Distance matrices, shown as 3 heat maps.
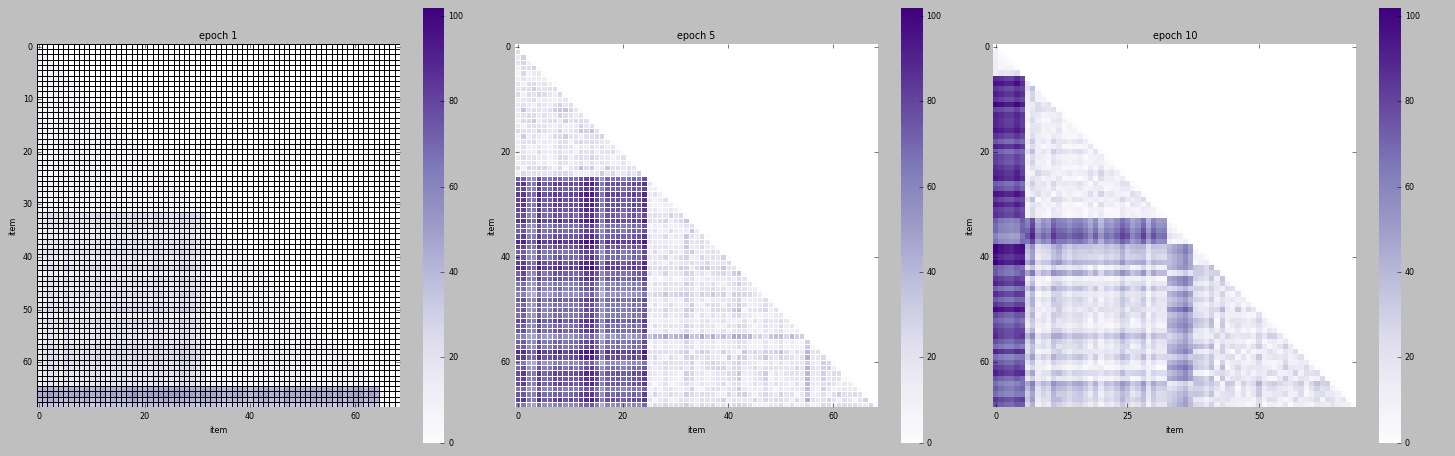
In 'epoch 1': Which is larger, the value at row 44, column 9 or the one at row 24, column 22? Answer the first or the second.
the first
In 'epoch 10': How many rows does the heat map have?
69
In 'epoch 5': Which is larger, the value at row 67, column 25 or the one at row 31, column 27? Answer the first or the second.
the first
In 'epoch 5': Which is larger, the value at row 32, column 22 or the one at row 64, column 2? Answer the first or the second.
the first
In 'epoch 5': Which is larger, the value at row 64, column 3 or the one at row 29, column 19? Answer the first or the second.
the second
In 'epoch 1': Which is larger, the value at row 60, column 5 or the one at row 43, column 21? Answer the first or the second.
the first
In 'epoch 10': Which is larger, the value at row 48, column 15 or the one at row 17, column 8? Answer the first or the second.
the first
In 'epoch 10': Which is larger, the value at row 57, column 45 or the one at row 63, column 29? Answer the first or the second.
the first
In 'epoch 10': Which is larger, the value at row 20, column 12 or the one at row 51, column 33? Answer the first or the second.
the second
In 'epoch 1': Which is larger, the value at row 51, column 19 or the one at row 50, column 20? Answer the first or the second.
the second
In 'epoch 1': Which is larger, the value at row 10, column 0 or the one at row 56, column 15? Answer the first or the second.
the second
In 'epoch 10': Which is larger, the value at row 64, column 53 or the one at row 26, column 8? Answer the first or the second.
the first
